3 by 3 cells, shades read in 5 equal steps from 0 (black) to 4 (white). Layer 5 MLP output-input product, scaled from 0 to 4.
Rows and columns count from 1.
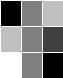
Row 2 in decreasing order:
3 2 1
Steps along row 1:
up up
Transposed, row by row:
0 3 4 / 2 2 2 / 3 1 0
